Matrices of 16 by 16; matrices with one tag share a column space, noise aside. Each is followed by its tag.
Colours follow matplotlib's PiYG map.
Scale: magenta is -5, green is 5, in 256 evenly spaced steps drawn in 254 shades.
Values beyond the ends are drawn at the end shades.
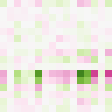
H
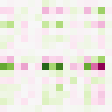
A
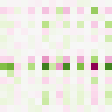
A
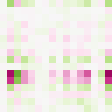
H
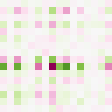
A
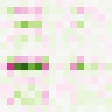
A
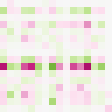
A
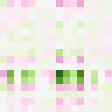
H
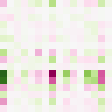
H
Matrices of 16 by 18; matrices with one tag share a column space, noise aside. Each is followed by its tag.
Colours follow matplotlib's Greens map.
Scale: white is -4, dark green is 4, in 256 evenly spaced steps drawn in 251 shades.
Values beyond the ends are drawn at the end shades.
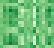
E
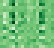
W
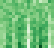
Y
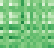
W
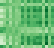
E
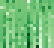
Y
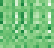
W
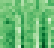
Y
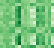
E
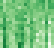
Y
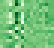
W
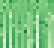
Y
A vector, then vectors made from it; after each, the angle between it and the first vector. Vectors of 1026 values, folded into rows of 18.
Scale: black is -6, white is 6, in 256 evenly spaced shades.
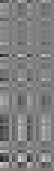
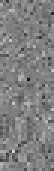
partly aligned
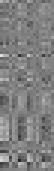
nearly opposite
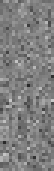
partly opposed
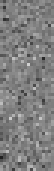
partly aligned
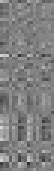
nearly opposite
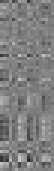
nearly parallel
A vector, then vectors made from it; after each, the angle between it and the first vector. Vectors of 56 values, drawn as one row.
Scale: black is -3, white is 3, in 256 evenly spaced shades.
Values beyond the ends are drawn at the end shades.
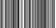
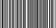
orthogonal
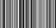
nearly opposite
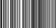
orthogonal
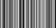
nearly opposite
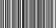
orthogonal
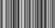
nearly parallel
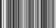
partly aligned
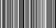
nearly opposite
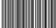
orthogonal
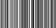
orthogonal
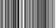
nearly parallel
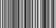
partly aligned
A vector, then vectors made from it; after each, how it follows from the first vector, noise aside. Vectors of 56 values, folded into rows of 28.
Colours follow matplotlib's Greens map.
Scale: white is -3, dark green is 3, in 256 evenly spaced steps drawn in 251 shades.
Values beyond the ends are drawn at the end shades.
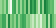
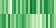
copied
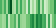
negated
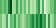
negated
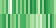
copied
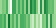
copied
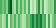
negated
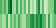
negated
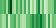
negated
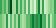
negated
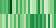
negated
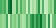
negated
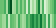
negated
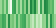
copied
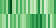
negated
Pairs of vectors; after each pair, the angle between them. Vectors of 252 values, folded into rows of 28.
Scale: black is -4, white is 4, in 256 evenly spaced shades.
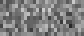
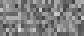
partly opposed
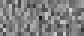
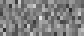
nearly opposite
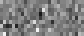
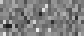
nearly parallel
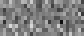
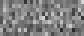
partly opposed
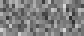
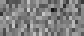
partly opposed
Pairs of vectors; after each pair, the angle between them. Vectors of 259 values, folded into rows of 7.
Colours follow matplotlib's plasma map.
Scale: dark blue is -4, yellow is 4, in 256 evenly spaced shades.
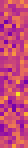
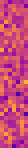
nearly opposite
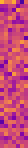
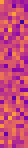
orthogonal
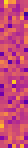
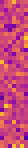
partly aligned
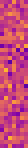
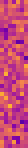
orthogonal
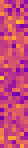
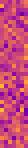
orthogonal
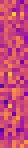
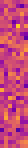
partly aligned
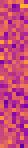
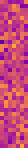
nearly opposite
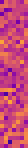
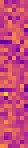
partly opposed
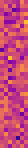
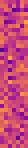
nearly parallel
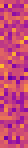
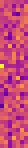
partly aligned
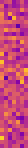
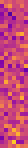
partly opposed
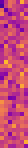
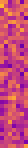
nearly opposite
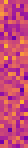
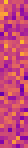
nearly parallel
